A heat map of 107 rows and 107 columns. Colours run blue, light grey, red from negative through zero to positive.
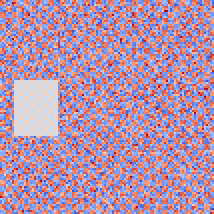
The halves do not mirror each other. In the middle left lies a patch that is calmer than the rest. The middle left is the smoothest part. No single row or column stands out from its neighbours. The values fall into two levels. There is no overall slope. The field is checkered.
